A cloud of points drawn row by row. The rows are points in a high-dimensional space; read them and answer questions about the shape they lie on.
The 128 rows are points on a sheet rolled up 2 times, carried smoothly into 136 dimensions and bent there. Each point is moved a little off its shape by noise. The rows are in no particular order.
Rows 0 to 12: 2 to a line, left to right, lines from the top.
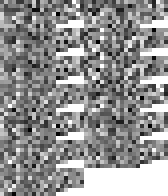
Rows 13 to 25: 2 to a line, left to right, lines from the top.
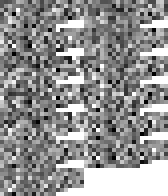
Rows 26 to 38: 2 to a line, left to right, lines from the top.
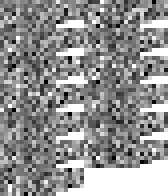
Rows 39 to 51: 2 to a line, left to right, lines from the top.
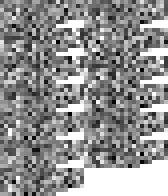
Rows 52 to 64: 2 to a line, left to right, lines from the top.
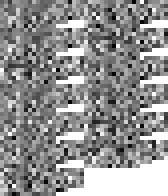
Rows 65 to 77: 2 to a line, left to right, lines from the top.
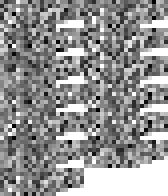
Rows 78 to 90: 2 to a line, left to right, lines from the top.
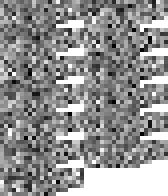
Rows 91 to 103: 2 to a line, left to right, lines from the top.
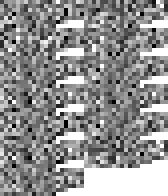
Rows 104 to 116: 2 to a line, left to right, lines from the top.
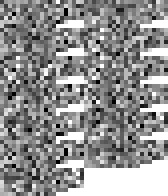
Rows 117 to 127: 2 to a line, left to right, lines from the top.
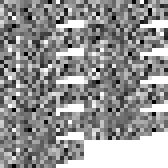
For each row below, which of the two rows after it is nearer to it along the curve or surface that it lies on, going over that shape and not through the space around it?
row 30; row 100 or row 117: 100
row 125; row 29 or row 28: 29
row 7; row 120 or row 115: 120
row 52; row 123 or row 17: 17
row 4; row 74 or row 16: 16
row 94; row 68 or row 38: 38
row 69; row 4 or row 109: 4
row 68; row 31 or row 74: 31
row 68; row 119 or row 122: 122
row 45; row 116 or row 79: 79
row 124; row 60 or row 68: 60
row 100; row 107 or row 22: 22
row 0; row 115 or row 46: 46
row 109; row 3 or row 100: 3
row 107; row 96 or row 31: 31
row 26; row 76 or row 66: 66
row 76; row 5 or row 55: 55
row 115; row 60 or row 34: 34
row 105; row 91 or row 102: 102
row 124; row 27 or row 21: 21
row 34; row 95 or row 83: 83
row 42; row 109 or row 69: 109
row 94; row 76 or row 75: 76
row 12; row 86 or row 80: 86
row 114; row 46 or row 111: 111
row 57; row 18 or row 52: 18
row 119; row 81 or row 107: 81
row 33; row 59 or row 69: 69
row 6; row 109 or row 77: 77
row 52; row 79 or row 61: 79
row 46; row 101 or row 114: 101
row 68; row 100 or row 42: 42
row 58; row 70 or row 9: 9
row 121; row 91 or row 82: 91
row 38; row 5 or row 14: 14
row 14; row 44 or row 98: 98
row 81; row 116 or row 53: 53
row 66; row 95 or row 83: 95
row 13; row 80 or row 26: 26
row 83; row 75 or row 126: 75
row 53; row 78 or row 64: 64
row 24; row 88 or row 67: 67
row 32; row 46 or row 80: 46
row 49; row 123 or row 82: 82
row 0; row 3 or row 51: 51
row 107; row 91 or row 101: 91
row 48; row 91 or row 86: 86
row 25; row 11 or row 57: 57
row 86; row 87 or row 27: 87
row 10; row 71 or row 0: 71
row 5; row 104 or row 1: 104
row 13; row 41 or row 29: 29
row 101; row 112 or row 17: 112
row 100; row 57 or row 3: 57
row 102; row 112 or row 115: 112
